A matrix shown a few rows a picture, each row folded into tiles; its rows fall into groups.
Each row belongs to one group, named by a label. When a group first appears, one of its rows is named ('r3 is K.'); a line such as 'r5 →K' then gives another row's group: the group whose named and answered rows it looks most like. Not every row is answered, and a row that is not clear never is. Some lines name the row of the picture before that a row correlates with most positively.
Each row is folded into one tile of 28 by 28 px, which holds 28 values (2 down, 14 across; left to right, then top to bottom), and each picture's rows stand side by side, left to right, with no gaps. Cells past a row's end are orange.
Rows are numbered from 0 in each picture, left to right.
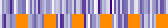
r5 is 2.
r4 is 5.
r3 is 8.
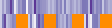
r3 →2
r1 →2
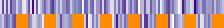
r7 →2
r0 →5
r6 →8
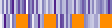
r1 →8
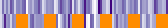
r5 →8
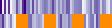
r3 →5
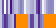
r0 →5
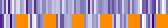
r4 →2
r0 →8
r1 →2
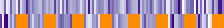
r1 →8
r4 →8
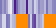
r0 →8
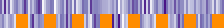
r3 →2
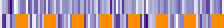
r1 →2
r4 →5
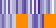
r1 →5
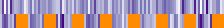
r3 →5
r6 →8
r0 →5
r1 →5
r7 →5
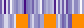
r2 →5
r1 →8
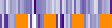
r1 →2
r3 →8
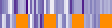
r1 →5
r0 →8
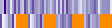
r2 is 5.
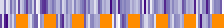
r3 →8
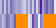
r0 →5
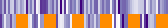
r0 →8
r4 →2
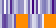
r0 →5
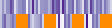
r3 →2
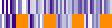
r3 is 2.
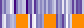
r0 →8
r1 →2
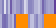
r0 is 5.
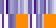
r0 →2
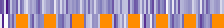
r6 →5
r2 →5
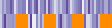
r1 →2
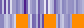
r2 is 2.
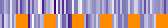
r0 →2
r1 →8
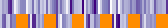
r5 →8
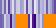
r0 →8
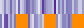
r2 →5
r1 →8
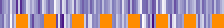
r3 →2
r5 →5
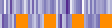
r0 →5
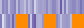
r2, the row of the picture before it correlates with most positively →1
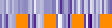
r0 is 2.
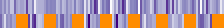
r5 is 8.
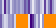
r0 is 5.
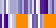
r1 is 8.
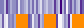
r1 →8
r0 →2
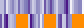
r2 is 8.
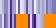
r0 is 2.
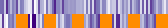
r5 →5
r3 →5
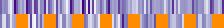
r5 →5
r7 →8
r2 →8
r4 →2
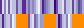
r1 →8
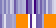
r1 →2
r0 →8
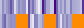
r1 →8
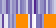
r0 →2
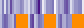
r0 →5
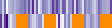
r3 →8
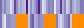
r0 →8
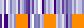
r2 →2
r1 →8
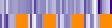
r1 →2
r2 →2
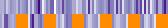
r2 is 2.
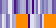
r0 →8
